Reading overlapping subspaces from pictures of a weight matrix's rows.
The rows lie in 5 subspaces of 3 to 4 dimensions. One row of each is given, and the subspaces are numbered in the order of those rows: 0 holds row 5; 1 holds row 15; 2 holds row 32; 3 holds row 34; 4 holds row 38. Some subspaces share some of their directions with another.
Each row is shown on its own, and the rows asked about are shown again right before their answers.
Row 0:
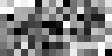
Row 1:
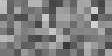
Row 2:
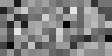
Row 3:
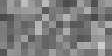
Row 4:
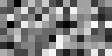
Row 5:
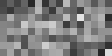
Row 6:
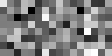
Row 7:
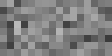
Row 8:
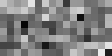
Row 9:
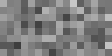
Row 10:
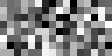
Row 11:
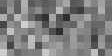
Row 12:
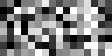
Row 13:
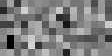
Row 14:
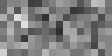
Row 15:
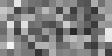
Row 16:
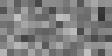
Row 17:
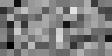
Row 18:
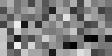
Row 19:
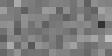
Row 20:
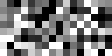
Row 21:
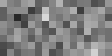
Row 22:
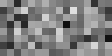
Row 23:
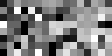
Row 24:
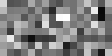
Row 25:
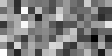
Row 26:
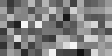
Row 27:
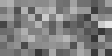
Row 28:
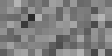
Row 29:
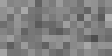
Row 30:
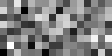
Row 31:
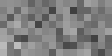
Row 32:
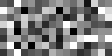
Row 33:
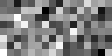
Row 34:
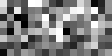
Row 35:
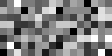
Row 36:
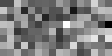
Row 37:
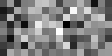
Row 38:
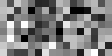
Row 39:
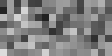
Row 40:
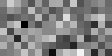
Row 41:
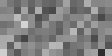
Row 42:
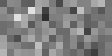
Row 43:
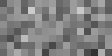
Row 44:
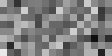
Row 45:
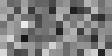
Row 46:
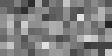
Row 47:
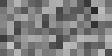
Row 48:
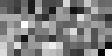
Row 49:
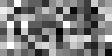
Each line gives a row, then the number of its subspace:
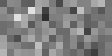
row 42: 4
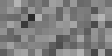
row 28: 2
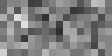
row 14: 3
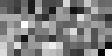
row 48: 0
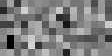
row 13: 3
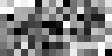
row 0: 0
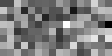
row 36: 1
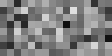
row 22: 4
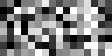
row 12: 1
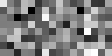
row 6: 4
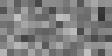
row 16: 3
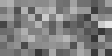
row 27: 1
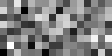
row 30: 3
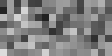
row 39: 3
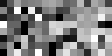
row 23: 1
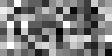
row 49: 1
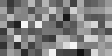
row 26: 2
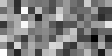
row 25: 1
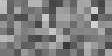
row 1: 3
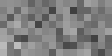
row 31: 2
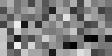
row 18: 2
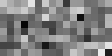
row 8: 0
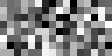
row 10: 3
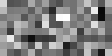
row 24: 3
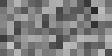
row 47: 3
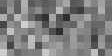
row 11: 3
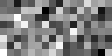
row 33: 4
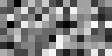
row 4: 2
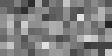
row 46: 0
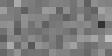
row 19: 2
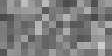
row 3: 0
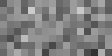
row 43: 4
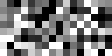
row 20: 1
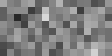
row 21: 4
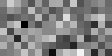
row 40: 2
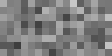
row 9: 0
